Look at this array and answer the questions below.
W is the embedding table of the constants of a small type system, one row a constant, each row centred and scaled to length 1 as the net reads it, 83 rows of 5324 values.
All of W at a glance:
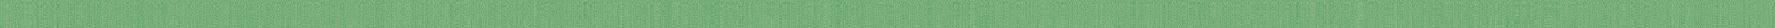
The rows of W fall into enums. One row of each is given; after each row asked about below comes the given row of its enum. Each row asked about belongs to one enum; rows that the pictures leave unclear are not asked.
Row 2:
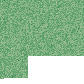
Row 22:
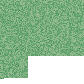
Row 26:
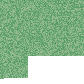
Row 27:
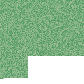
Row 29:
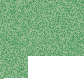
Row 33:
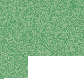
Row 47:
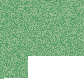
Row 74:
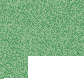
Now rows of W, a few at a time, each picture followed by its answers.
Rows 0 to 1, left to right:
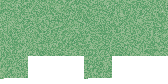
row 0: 27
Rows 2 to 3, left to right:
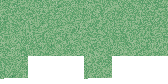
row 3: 26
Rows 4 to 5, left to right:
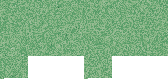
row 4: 2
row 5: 29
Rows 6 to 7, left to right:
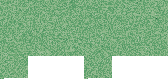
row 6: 33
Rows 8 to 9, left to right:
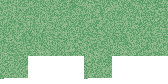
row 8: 33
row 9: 26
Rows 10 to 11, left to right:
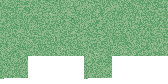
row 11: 26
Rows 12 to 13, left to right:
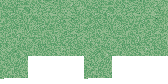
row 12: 47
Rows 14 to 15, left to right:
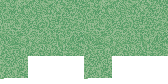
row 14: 29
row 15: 29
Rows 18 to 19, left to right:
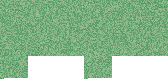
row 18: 22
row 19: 26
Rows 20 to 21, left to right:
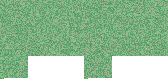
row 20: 22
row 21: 47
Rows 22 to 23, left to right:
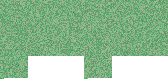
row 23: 27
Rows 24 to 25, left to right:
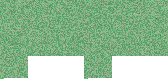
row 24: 29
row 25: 47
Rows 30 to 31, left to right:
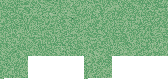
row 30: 47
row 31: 26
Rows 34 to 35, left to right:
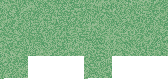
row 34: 26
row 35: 74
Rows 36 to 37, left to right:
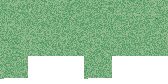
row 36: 74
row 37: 47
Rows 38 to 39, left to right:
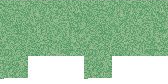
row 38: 22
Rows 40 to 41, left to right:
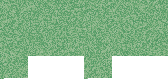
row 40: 26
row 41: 27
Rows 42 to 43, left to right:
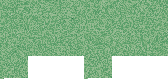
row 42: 47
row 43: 29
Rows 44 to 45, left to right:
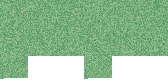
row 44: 26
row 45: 33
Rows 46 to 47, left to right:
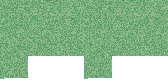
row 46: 47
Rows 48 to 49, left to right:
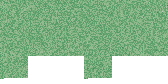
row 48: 26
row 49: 22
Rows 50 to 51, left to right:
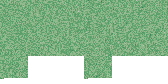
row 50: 22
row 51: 2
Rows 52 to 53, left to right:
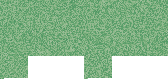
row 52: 33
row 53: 29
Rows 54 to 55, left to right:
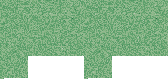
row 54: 47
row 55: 47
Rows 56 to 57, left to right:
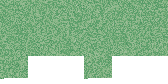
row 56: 22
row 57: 26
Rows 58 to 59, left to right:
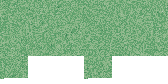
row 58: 2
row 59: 22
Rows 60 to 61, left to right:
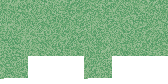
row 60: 74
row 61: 27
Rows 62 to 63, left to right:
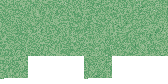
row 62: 22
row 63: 2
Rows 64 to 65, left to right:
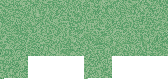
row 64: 22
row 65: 29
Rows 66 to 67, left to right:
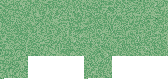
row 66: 22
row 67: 47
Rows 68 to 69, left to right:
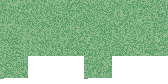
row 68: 74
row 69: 22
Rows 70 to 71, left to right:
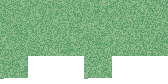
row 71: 29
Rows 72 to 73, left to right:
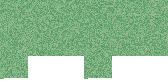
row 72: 27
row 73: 47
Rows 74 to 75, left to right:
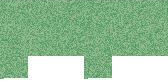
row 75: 2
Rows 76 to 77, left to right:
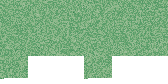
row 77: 26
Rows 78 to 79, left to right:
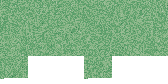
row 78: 2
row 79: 22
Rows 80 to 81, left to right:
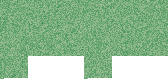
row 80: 2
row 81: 27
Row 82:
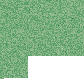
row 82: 47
